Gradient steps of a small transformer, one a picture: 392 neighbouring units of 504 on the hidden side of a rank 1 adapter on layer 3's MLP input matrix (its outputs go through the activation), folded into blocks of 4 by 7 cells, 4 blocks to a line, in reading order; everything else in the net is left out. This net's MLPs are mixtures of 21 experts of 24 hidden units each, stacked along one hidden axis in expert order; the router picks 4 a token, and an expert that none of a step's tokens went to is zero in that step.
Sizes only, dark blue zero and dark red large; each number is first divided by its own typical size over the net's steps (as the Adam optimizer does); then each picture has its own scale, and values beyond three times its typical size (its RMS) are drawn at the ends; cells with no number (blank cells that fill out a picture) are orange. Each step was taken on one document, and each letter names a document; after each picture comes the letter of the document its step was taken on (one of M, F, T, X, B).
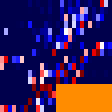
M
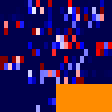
M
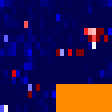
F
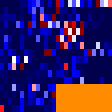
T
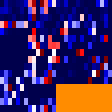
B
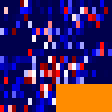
M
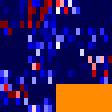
B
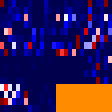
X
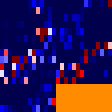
M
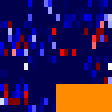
X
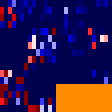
B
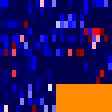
F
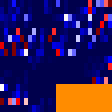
X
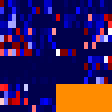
X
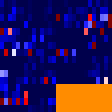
X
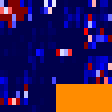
X
